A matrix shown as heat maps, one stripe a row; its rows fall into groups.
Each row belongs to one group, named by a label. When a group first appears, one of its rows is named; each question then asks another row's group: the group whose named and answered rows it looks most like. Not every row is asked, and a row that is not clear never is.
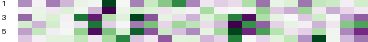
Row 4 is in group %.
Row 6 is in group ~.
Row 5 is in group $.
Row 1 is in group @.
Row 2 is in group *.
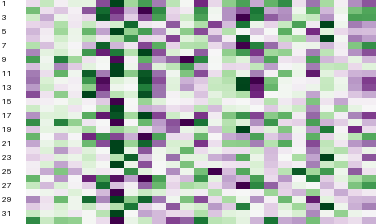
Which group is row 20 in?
%
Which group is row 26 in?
%
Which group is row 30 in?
~
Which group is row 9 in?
*
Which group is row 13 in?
$
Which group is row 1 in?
$
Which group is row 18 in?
*
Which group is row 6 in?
~
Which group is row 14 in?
$
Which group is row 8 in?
$
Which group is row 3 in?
%
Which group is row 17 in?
$
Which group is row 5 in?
$
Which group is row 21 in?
$
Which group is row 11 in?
$
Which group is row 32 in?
*
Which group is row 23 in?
~
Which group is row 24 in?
@
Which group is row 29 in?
$
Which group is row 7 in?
%
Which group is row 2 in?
%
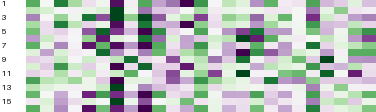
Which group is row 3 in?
$
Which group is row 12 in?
*
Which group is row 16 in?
%
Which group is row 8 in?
%
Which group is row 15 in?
@
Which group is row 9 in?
~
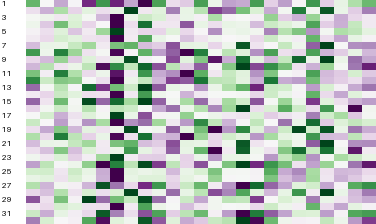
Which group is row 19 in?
~
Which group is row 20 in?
*
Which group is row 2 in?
~
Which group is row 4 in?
*
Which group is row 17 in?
@
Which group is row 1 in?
%
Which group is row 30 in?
*
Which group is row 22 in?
~
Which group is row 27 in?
%
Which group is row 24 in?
$
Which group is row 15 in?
$
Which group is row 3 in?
*
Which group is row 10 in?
$
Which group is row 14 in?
*
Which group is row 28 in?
~
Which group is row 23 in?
@
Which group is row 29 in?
$
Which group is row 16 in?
~
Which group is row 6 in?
*
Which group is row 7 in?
~
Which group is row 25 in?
*
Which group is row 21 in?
~
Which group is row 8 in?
*
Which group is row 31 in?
%
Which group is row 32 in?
$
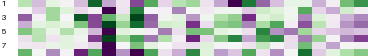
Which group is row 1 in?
%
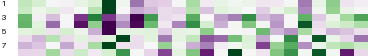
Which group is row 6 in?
~
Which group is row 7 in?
@
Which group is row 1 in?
@
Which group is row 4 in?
%
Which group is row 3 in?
%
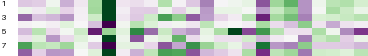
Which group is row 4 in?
*
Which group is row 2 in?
@
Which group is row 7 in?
*
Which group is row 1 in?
@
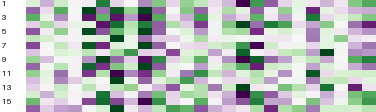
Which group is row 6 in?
@
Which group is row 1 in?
%
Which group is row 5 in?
$
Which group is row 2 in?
$
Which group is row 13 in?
~
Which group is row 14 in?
%
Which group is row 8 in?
~
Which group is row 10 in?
$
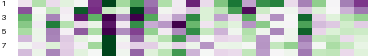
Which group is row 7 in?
@
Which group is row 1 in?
$
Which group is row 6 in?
@
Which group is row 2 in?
$
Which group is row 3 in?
%
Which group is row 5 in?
%
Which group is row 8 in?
@
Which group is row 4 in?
*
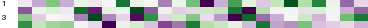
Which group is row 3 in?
%
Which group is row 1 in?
~
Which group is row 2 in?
$
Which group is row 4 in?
*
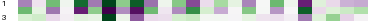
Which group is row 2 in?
%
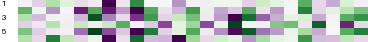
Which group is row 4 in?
~
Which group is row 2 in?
%
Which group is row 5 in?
%
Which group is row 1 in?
*
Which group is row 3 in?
%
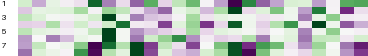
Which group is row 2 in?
~
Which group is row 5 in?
@
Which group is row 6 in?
@
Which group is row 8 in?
$
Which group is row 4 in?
~
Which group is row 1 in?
%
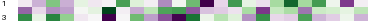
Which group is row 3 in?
*
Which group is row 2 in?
@
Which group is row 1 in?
~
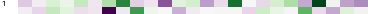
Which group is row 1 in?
~
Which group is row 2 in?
*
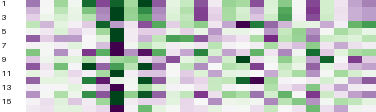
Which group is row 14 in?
$
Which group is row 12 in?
$
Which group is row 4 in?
%
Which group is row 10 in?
$
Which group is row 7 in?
*
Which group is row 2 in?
$
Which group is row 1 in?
$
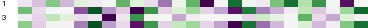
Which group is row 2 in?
%
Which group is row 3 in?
*
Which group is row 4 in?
%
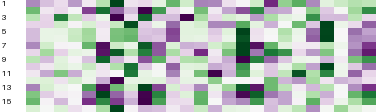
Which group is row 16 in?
@
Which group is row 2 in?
%
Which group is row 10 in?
~
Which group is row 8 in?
$
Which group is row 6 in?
~
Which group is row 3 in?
*
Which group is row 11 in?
~
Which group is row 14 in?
%
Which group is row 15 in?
%
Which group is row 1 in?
@
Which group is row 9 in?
%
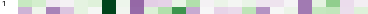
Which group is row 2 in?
@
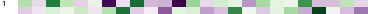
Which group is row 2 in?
~
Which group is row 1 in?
*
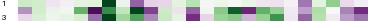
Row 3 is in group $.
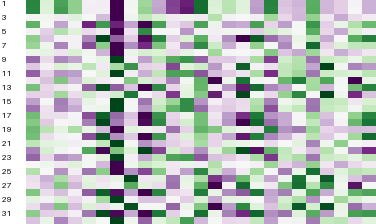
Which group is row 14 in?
~
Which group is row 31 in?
%
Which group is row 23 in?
@
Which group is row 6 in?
%
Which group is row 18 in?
%
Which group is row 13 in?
%
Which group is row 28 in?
%
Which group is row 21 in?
@
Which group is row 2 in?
*
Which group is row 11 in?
@
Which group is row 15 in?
@
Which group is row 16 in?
@
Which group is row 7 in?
%
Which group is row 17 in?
%
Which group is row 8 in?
*
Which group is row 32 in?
@
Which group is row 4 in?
%
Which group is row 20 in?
%
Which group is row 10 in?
~
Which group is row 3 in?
*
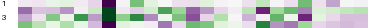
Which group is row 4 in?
*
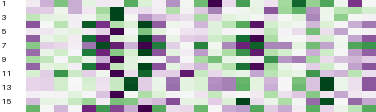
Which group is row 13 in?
~
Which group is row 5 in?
*
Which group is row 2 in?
@
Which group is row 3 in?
@
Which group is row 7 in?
%
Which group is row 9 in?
*
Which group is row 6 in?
$
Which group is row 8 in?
$
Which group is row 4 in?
$
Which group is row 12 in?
~
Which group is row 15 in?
~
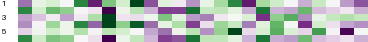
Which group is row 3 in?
@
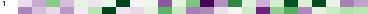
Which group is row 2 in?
@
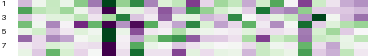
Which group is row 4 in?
%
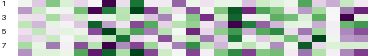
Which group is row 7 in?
%
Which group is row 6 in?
~
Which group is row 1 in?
*
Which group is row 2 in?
$
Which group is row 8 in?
$
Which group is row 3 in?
~
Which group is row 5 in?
$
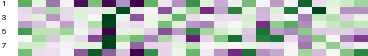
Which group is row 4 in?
@
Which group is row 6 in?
$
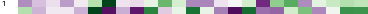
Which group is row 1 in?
@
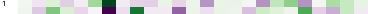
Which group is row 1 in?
@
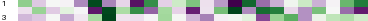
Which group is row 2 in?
$
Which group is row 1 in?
%
